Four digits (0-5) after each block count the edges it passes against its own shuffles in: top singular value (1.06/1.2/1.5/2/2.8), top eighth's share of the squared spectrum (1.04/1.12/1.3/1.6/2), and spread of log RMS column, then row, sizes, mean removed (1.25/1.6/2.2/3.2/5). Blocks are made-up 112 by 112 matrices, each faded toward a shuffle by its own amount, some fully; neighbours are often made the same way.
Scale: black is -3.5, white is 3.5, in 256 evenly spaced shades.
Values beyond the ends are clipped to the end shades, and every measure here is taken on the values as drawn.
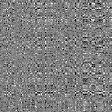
5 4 3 3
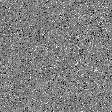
3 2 0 0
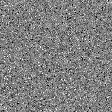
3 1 0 0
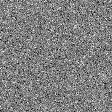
0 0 0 0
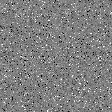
3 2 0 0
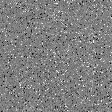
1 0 0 0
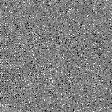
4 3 1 1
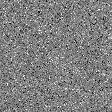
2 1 0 0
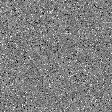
0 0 0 0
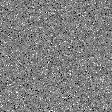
0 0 0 0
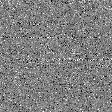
1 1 0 2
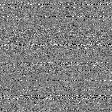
2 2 0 4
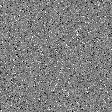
0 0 0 0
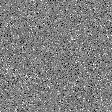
0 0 0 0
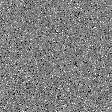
0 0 0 0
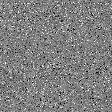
0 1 0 2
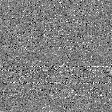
2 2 0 3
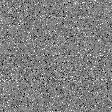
1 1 0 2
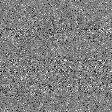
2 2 0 3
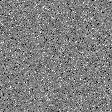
0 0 0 0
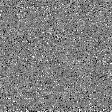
1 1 0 3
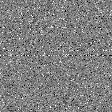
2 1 0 2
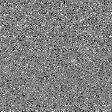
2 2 0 2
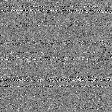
2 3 0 4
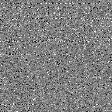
1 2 0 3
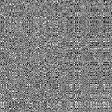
5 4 3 3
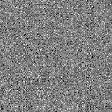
4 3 2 2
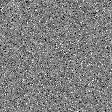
2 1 0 0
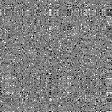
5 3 2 2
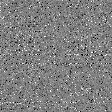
1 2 1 2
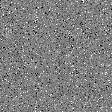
1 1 1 0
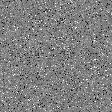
2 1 0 0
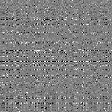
5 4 2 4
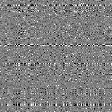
5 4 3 4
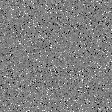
2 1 0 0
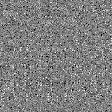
4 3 1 2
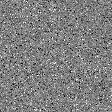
1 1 0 0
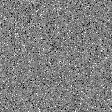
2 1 0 0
